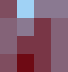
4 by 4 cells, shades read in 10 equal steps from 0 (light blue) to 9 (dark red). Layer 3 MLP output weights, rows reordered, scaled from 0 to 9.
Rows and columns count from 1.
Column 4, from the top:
4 5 5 5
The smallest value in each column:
5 0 4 4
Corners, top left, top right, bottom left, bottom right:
6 4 6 5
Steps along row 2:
down up down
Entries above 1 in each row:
3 4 4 4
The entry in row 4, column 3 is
7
